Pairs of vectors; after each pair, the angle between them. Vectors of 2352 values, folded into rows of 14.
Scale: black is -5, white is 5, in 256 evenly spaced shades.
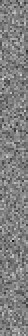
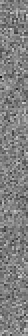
orthogonal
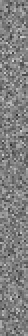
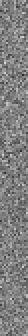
partly aligned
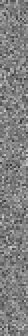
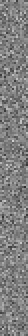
nearly opposite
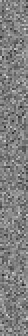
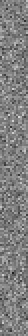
nearly opposite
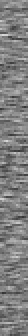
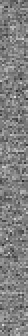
partly opposed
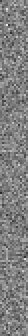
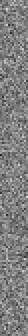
nearly parallel
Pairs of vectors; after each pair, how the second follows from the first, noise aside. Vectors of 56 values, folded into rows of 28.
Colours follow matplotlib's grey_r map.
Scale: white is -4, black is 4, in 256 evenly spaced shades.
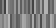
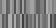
reversed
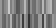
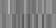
shrunk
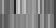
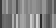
reversed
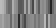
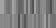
shrunk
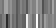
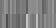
shrunk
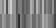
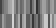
reversed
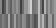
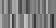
reversed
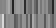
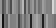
reversed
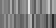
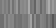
shrunk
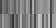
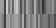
reversed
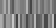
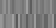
shrunk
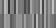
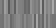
shrunk
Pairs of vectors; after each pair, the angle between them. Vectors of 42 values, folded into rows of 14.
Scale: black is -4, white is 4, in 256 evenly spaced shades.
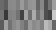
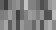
partly aligned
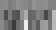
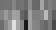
nearly opposite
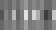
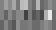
partly opposed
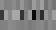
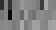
orthogonal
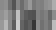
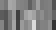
nearly opposite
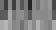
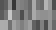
partly aligned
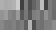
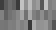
nearly opposite
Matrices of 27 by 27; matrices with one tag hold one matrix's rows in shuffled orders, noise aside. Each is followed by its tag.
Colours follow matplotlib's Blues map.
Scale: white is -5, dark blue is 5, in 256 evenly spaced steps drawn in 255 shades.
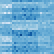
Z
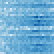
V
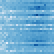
V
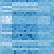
Z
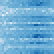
V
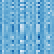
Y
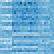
Z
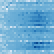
V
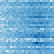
V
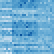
Z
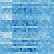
Z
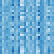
Y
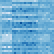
Z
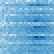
V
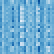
Y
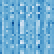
Y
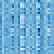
Y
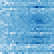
V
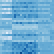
Z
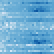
V
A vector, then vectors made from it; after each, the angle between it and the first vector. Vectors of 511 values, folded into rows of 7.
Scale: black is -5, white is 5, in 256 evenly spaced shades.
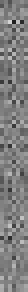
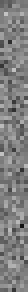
partly aligned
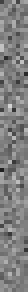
orthogonal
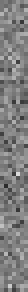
partly aligned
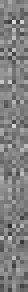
nearly opposite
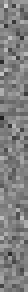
orthogonal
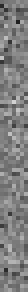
orthogonal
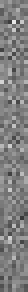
nearly opposite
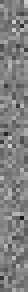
partly opposed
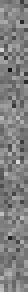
partly aligned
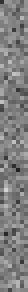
orthogonal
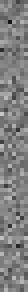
partly opposed
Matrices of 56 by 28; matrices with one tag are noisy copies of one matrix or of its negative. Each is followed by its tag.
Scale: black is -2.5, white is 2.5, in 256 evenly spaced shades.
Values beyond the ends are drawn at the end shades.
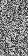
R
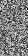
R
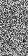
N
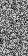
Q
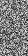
Q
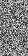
N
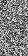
R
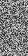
N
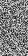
N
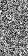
R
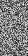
N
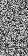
R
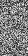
N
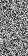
Q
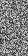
Q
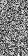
R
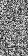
R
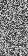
R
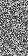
N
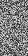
N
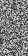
Q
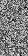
R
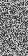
N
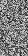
R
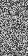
N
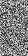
N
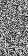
R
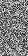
N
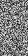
N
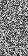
R
